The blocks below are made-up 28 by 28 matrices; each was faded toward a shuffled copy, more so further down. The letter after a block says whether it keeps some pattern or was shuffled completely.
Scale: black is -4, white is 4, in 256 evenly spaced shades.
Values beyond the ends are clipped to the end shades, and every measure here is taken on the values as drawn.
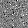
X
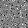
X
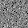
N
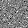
N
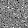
N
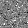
N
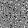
X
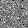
N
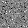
N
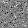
X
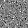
N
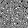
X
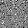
X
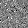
N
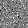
N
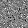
N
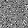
X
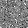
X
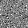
N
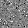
N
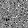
N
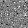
X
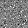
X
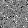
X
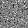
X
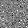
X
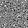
X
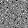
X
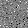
N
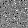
N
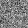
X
